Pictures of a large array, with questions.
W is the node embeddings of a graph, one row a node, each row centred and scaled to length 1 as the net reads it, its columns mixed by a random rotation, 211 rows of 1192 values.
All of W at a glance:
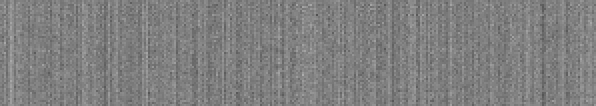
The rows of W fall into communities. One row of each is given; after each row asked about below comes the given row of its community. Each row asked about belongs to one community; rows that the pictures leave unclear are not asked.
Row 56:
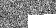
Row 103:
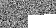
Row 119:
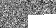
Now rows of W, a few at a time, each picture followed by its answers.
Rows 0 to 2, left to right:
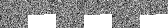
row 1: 119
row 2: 56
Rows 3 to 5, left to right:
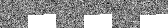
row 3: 103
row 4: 119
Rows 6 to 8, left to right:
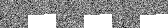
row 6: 119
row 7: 103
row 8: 103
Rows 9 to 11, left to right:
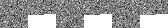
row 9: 103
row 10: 103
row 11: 103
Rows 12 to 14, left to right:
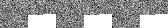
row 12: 103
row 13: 56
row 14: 56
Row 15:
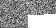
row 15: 56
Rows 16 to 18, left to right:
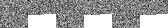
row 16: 119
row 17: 103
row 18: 103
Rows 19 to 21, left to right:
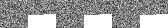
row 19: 103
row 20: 56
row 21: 119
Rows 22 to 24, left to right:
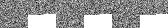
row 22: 56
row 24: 103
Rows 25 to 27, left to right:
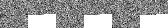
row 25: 56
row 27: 119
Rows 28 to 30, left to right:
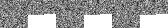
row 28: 119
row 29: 119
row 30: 119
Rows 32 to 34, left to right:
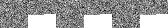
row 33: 56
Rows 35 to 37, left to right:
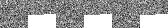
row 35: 103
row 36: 103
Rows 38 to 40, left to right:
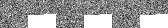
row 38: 119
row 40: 56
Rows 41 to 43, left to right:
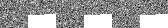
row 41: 119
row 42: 103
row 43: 56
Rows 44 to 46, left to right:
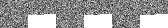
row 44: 56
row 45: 56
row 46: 103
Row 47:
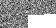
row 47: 103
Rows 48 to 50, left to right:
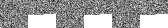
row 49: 56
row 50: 103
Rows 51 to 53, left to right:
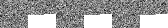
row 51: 103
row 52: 56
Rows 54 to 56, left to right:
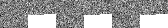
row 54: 56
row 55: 103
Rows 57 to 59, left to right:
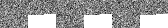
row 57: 119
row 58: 56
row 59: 119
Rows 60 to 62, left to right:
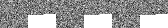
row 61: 103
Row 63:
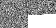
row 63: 56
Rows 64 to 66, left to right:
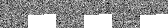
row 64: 119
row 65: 56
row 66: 103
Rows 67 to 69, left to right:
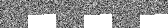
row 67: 119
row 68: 103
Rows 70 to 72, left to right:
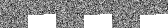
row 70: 56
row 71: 119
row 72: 119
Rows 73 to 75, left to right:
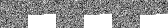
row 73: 56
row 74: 56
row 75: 119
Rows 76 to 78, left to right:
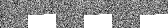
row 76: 56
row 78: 103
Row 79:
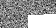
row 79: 103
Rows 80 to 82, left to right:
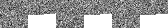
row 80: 119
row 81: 103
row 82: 56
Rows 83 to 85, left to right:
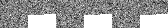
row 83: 119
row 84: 103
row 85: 119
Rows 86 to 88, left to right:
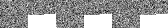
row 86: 56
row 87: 56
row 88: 119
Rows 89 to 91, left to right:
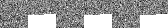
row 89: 103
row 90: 56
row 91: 56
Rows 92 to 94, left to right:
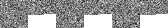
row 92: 103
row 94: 103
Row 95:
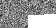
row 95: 119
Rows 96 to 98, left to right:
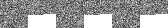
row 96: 103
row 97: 56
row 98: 103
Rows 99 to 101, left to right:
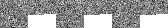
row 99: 103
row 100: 103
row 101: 119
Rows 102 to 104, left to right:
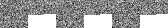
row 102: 103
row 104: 103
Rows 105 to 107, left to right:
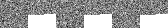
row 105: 103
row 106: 103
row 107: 56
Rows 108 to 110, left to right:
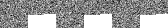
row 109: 119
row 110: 119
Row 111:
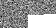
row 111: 103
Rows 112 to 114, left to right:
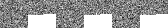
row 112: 103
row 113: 119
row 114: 103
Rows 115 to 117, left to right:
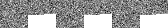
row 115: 119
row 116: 56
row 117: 119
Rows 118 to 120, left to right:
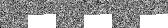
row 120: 119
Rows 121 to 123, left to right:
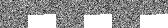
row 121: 103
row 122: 119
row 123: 119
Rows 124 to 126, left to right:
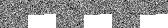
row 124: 119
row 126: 56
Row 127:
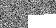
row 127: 119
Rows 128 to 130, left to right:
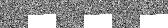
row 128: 103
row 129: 103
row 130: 103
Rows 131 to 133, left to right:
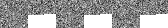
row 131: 119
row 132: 119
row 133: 56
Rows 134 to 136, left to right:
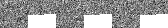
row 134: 103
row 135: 103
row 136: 119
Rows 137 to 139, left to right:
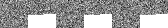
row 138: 103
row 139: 119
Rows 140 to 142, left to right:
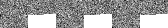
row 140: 56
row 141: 119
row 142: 56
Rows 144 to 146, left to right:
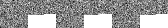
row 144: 56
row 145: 56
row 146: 56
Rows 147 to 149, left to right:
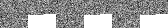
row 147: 56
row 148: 119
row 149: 56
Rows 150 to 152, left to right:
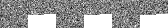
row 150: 56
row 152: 119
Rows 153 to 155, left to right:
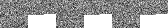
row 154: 103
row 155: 56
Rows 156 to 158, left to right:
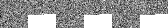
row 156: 119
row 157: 56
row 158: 103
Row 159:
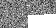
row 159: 119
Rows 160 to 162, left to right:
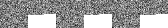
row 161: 56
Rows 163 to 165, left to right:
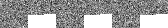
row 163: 103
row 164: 119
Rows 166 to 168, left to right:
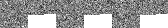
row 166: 103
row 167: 103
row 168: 56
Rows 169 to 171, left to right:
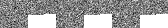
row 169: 56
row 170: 119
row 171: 119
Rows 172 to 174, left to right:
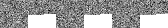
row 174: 119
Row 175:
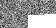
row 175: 119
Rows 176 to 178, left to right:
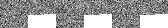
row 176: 119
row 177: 103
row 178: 56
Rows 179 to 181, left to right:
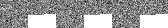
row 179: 56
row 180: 119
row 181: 103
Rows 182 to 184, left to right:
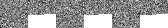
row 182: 119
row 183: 56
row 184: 119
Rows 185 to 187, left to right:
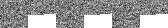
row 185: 103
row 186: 103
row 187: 103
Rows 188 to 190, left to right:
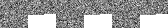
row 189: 103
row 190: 103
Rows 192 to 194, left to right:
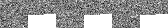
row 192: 103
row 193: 119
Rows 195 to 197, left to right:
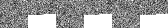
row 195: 56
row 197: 119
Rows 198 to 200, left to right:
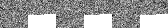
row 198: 119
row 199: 56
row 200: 119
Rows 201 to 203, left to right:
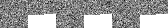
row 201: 119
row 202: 56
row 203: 103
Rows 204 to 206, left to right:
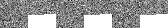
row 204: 103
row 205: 103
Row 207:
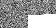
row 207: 56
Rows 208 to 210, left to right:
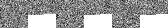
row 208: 119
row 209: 119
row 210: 103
